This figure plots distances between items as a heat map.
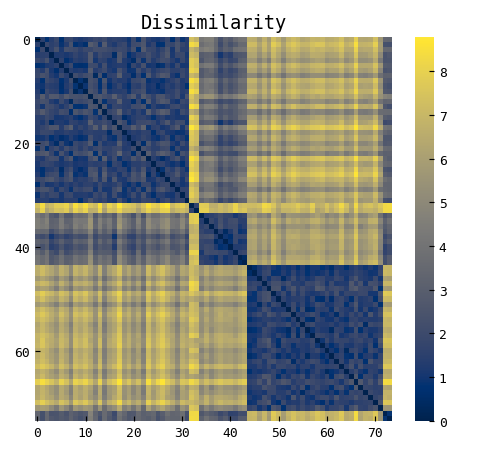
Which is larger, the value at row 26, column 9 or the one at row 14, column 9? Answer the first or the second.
the second
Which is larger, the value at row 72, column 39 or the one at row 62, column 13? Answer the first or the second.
the second
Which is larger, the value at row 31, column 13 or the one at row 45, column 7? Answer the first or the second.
the second
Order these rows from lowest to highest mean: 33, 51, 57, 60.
51, 60, 57, 33
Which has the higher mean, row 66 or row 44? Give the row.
66
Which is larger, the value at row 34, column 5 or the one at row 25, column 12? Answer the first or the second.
the first
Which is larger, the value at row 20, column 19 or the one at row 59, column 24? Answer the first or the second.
the second
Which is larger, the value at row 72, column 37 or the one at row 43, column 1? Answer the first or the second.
the second
